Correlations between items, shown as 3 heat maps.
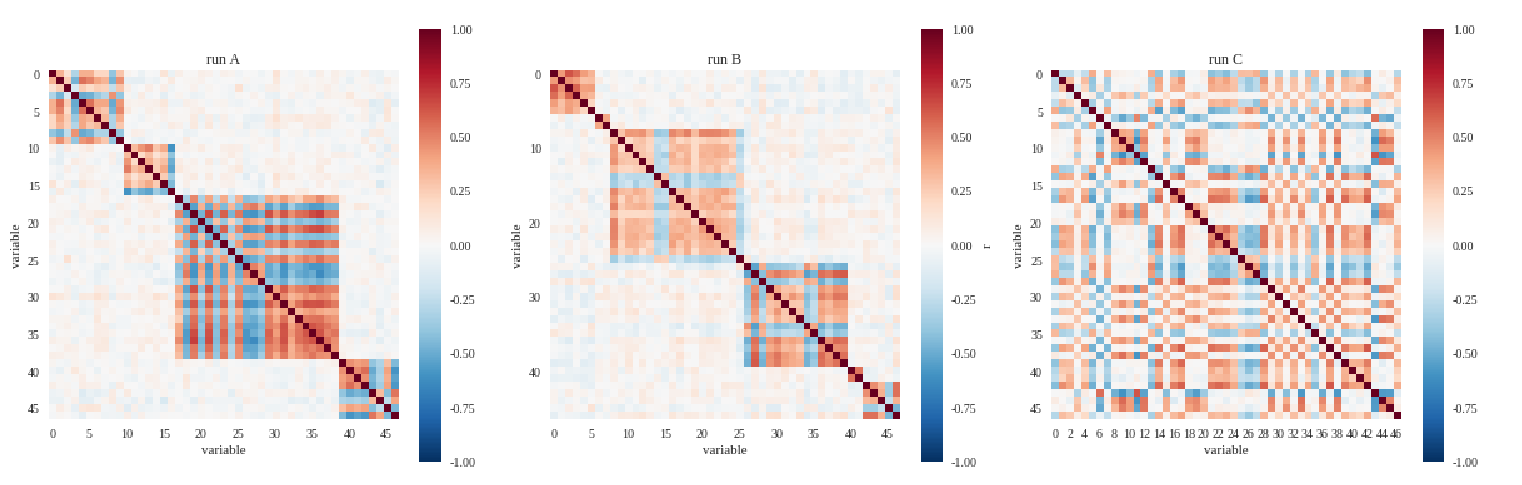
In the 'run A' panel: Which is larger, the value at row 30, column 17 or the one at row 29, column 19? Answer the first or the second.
the second
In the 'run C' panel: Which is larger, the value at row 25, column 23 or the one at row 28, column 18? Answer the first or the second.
the second
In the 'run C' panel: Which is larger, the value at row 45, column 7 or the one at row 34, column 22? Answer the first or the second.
the second
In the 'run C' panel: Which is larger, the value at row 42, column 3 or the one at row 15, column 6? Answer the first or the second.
the first
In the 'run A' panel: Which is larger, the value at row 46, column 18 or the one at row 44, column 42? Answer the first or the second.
the first
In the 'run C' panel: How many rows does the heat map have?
47
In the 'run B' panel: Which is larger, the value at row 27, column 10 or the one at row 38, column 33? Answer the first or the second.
the second
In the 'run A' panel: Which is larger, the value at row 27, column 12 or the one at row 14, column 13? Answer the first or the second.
the second
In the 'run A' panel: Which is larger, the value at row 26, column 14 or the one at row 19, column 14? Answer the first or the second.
the second
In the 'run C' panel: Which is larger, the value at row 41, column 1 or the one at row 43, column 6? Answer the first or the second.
the second
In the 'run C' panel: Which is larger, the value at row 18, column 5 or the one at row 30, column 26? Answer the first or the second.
the first
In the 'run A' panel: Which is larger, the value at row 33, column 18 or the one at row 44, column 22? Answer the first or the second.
the second
